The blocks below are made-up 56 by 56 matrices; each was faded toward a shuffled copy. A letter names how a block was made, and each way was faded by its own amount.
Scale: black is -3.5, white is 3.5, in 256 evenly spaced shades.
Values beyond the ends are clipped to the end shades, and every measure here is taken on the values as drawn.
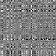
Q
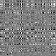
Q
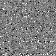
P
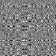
Q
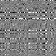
Q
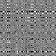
Q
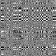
Q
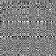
Q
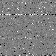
P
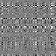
Q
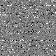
P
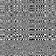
Q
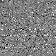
P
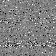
P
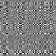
Q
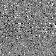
P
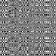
Q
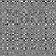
Q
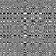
Q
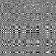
Q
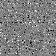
P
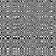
Q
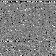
P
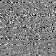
P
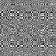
Q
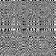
Q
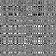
Q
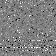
P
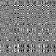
Q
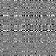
Q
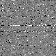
P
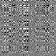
Q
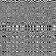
Q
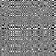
Q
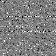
P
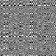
Q
